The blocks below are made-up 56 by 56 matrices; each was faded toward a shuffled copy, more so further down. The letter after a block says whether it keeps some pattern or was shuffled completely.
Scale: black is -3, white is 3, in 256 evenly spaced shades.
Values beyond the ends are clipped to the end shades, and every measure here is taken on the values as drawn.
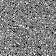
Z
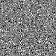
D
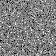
Z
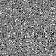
D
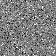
Z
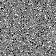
Z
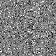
D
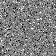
Z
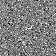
Z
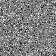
Z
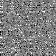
D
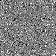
D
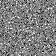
Z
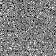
D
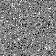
D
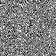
D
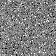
Z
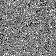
Z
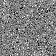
Z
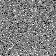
Z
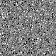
D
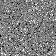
Z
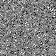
Z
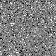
D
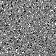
Z
